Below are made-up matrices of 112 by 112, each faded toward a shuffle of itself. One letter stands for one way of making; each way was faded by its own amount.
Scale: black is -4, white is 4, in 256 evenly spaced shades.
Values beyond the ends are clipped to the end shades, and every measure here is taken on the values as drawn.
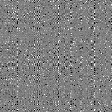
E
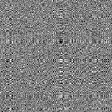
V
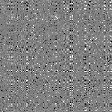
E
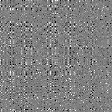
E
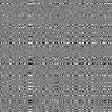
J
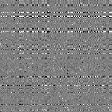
J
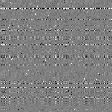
J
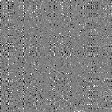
E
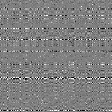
J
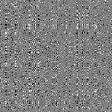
E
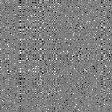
E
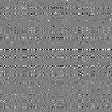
J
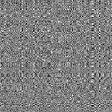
V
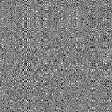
V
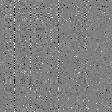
E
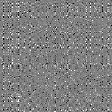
E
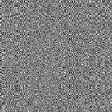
V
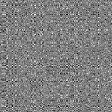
V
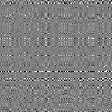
J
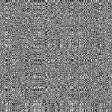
V
